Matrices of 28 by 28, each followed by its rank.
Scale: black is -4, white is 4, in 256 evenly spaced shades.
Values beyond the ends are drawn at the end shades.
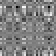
two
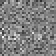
five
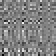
three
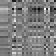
two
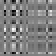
one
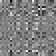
three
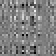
three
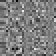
five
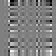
one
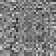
five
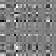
two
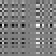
one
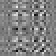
two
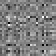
three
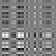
one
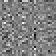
five
